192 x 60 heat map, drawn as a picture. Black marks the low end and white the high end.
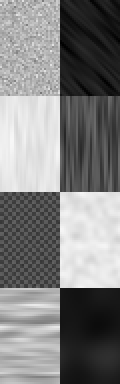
The table splits into 4 rows of 2 panels. Panel 1,1: high, fine-grained. Panel 1,2: very low, slanting down to the right, faint in contrast. Panel 2,1: very high, streaked downward, faint in contrast. Panel 2,2: low, streaked downward. Panel 3,1: low, checkered. Panel 3,2: very high, blotchy, faint in contrast. Panel 4,1: high, streaked across. Panel 4,2: very low, smooth, faint in contrast.
